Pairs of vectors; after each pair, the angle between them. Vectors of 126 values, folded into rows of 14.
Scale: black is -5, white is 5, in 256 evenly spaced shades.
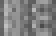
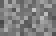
partly aligned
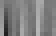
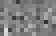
partly opposed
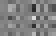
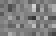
nearly opposite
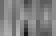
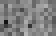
partly opposed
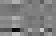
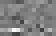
nearly opposite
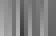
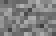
orthogonal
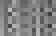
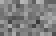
partly opposed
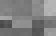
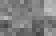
nearly parallel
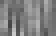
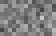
orthogonal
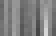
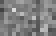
partly aligned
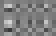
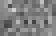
partly opposed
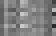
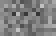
partly opposed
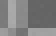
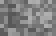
partly opposed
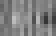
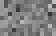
orthogonal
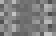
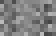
nearly opposite
